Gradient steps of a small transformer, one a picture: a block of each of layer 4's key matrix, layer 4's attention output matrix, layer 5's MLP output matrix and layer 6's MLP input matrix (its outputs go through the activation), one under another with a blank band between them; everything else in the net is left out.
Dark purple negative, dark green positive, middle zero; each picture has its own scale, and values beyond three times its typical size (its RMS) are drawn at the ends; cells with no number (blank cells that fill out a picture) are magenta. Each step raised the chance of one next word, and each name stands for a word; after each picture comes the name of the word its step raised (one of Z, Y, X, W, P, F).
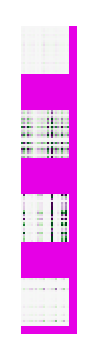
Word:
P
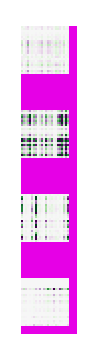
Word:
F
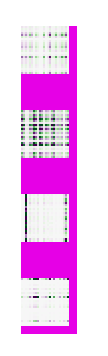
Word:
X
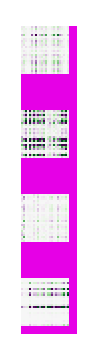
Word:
F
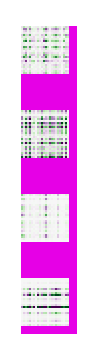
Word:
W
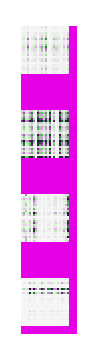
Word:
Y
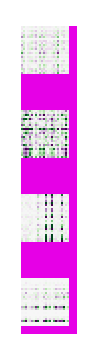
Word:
X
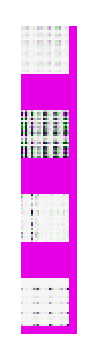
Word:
P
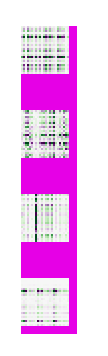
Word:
W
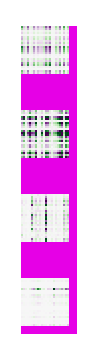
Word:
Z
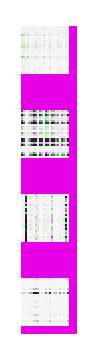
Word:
F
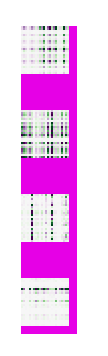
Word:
P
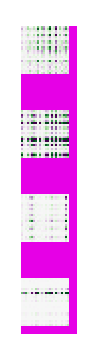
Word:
F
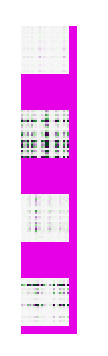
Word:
Y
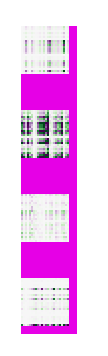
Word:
P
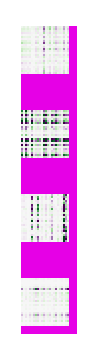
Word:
F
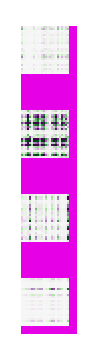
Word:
F
